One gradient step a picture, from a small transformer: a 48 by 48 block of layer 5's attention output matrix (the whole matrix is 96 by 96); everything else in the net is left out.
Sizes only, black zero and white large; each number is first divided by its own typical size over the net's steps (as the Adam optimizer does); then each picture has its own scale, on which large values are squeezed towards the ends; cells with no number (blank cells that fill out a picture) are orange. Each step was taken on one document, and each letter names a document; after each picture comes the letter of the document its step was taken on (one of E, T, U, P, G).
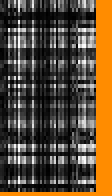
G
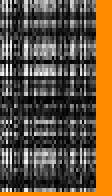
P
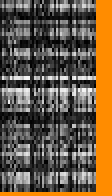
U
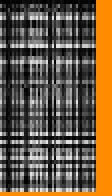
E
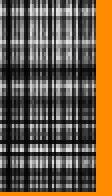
E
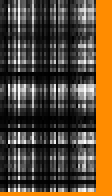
G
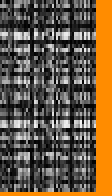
U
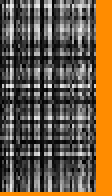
U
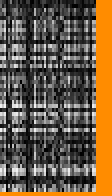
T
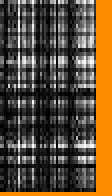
G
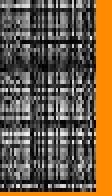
U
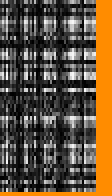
P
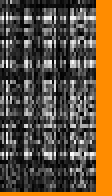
P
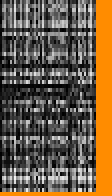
U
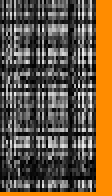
U
